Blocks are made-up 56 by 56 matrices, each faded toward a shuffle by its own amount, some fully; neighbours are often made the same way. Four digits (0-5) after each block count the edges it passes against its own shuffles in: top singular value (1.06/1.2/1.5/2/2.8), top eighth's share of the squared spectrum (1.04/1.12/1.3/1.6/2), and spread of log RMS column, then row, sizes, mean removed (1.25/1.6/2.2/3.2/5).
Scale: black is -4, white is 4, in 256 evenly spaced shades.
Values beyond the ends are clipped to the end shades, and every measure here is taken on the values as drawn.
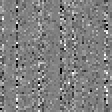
2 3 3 0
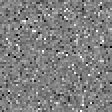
1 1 0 0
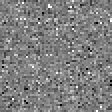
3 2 1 0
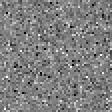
1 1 0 0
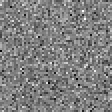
0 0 0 0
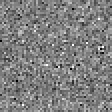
0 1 0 0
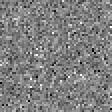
0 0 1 0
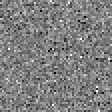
0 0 0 0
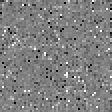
1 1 0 0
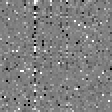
3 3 1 0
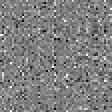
4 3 2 1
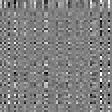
5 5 4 3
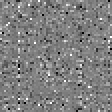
3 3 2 1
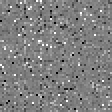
2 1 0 0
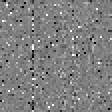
3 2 1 0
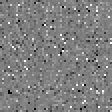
2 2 0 1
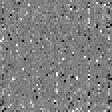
3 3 1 0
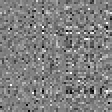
4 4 2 2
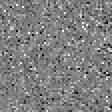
0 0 0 0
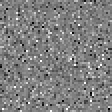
0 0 0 0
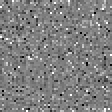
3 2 0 0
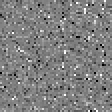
3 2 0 1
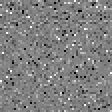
1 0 0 0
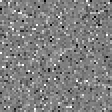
0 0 0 0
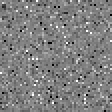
1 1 0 0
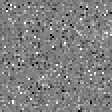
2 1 0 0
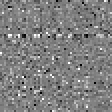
4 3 2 1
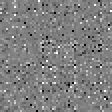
4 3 1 1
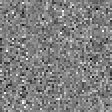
3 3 2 0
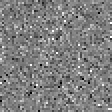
1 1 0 0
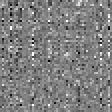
4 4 3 1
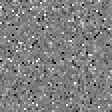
1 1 0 0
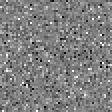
2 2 0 0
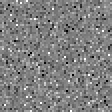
0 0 0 0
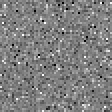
1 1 0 0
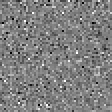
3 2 0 1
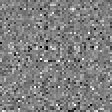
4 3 1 2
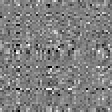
4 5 3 3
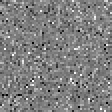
0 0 0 0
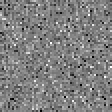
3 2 0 0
